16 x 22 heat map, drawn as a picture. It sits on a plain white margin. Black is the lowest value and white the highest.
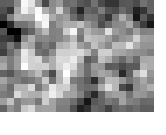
No single row or column stands out from its neighbours. The field is mottled with small blotches. The histogram is bell-shaped.
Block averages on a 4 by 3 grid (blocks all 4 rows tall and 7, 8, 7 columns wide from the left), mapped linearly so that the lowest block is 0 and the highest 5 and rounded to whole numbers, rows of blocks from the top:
420 | 154 | 443 | 422
